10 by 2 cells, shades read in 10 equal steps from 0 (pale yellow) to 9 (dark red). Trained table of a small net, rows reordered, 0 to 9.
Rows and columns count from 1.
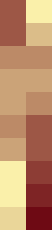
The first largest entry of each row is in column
1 1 1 1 2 2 2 2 2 2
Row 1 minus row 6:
2 -6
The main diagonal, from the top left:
6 2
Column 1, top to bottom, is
6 6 4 3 3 4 3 0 0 1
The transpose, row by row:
6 6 4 3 3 4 3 0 0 1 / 0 2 4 3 4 6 6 7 8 9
